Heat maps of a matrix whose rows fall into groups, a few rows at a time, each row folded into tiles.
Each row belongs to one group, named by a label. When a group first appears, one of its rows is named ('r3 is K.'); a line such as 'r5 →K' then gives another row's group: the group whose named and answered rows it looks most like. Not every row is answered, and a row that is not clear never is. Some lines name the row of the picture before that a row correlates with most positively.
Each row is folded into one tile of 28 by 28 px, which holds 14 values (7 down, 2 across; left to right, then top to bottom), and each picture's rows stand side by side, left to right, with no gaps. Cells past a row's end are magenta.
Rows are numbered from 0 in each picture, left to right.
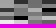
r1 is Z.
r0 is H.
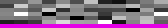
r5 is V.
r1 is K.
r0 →V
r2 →H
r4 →Z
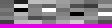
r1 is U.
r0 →Z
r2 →K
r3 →V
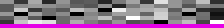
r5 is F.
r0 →K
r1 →H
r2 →K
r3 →Z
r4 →F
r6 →K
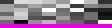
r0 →F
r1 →U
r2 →U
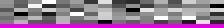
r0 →K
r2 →V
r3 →F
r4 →Z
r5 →F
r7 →U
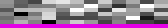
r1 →F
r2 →U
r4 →F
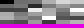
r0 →Z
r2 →U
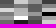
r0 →F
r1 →K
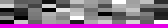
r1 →Z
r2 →F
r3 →K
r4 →U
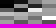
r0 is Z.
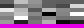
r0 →F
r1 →K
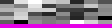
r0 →F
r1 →U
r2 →H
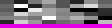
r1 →F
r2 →Z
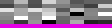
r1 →F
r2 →K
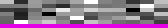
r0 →H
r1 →K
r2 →F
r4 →Z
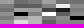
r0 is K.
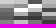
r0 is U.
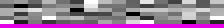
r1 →F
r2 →Z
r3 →U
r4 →K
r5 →U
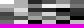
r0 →U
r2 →H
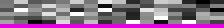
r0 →U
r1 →V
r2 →V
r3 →U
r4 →H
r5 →F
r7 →Z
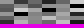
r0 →K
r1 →Z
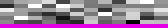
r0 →F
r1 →U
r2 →V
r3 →V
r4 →F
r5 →U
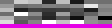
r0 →V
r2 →H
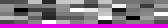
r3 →F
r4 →H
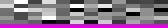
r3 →Z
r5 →Z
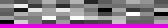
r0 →Z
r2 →F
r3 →Z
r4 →V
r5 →K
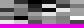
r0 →H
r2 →F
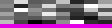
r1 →V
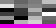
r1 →V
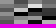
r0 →K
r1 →H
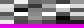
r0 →V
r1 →V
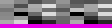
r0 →K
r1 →V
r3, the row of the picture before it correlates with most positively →2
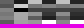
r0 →Z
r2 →H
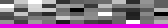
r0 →V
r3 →V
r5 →K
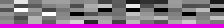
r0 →U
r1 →V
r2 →K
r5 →Z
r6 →K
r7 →Z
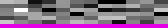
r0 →U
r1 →Z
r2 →K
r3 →Z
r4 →Z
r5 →K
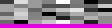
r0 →F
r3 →Z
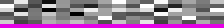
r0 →V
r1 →Z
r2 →K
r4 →U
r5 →V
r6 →F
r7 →U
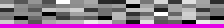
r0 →H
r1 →K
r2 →U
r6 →F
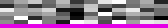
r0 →F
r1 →U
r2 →H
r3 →V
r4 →U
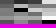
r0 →Z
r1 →F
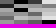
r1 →F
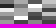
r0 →F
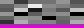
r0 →K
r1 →H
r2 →K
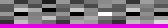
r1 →Z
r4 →K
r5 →K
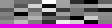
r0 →K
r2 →H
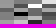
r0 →K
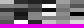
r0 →H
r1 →Z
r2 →K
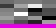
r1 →H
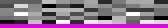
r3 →H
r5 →H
